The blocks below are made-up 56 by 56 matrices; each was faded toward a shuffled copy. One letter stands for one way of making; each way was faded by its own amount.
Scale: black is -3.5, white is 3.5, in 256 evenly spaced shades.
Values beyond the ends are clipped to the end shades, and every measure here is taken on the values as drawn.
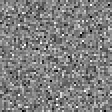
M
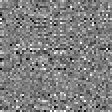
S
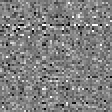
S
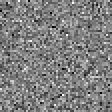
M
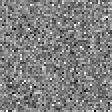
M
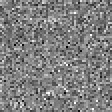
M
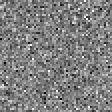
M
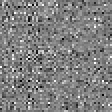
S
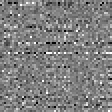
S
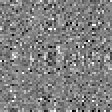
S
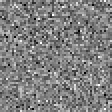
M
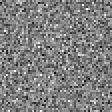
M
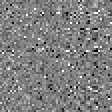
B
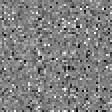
B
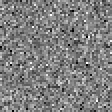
M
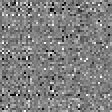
S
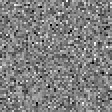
M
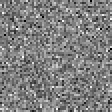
M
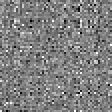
S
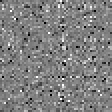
B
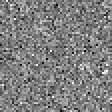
M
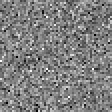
M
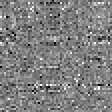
S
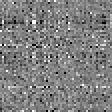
S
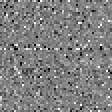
B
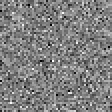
M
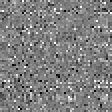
B
